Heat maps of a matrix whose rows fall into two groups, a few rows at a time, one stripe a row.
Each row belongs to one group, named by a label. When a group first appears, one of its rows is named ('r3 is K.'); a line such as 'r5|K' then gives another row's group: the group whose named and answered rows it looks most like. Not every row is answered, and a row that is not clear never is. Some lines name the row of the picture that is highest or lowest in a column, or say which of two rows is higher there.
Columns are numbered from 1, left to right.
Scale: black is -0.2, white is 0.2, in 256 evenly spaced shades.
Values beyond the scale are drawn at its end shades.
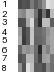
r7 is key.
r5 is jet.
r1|jet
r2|key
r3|key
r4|jet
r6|key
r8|key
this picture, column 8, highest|1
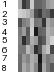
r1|jet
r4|jet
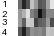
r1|jet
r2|key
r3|key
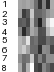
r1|key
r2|jet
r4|jet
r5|key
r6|key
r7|jet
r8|key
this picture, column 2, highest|6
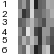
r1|jet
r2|jet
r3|jet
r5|key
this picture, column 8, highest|6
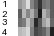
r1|key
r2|key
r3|key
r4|key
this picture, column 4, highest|2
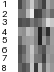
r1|jet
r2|key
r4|key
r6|jet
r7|jet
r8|jet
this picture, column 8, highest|3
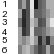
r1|jet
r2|jet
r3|jet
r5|key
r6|key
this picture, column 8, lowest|5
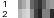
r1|key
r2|key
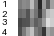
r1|key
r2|jet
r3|jet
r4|jet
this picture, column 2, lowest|3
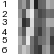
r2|key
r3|jet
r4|key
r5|key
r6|key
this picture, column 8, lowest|2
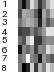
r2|key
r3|key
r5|key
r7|key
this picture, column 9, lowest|7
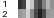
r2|key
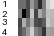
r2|jet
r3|jet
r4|jet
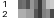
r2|key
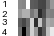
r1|key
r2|key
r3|jet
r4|jet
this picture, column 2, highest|2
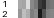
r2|key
